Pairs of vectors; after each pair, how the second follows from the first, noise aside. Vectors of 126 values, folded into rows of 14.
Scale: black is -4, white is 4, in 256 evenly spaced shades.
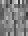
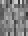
copied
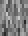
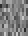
shuffled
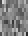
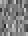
shuffled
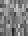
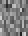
shuffled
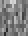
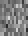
shuffled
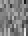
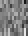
copied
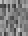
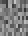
shuffled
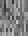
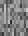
shuffled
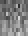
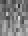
copied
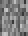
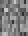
copied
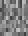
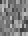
shuffled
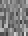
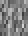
shuffled
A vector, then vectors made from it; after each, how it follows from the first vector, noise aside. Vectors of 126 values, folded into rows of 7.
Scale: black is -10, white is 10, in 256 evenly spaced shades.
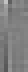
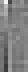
scaled up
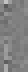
sign-scrambled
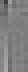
negated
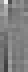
scaled up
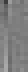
negated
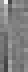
scaled up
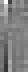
scaled up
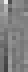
scaled up
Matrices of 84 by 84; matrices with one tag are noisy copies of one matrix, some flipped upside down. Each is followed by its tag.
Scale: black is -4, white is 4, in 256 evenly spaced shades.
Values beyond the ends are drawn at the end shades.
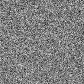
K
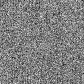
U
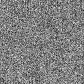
U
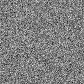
K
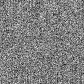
U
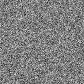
K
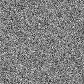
K
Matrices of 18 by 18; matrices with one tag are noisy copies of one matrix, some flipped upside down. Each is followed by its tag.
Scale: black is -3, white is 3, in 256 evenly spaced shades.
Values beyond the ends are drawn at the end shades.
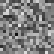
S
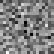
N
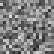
S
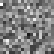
S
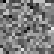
S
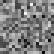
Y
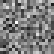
Y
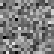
S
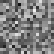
Y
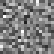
N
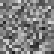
S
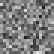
S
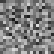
N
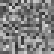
Y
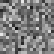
Y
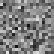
S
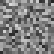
N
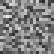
N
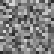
N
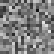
Y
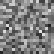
N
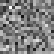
Y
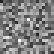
N
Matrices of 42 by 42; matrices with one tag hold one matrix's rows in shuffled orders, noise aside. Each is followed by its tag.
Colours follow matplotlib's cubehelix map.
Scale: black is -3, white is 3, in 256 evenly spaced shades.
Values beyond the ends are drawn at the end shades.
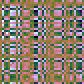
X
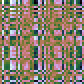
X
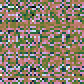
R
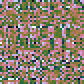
R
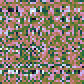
R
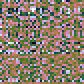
R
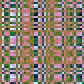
X
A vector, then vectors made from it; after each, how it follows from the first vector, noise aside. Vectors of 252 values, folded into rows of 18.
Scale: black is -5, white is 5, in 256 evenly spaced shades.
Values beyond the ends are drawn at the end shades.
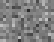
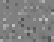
partly zeroed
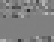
partly zeroed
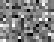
scaled up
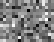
scaled up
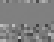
partly zeroed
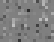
partly zeroed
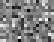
scaled up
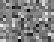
scaled up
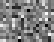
scaled up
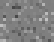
partly zeroed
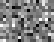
scaled up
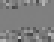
partly zeroed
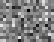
scaled up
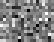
scaled up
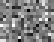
scaled up
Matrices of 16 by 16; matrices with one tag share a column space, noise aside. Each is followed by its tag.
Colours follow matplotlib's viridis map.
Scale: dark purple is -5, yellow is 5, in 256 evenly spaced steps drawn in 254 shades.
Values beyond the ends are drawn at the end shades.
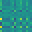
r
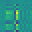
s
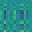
s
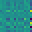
r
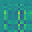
s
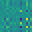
r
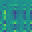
s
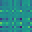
r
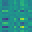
r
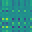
r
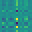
r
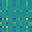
r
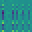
s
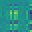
s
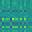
r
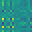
r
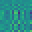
s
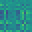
s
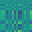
s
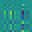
s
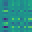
r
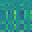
s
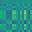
s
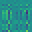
s
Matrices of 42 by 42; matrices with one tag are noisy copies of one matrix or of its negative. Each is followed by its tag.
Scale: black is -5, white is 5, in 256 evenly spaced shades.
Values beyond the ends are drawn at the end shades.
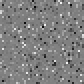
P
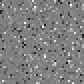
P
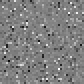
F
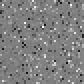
P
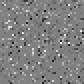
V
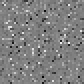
V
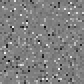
F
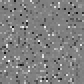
F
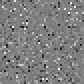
F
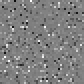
F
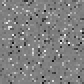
V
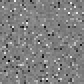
F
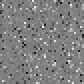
P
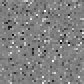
V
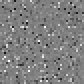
F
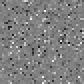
V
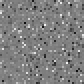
P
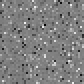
P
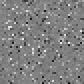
V
